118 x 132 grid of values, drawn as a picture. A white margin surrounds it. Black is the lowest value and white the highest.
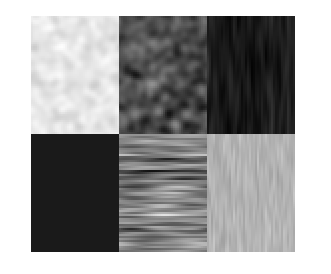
It is made of 2 by 3 panels. Panel 1,1: very high, blotchy, faint in contrast. Panel 1,2: low, blotchy. Panel 1,3: very low, streaked downward, faint in contrast. Panel 2,1: very low, flat. Panel 2,2: middling, streaked across, strong in contrast. Panel 2,3: high, streaked downward, faint in contrast.
